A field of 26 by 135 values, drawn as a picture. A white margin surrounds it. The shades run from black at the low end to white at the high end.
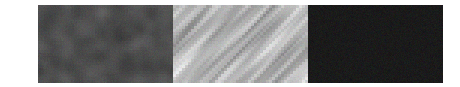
The table splits into one row of 3 panels. Panel 1,1: low, blotchy, faint in contrast. Panel 1,2: high, slanting up to the right. Panel 1,3: very low, flat.
